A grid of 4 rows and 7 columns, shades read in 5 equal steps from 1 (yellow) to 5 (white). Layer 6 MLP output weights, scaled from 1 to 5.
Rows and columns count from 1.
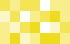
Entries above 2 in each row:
4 4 4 4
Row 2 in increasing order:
1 2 2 3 3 4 5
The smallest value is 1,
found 5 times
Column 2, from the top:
3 2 4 1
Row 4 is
3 1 4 3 1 1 3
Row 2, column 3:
5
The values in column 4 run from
1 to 3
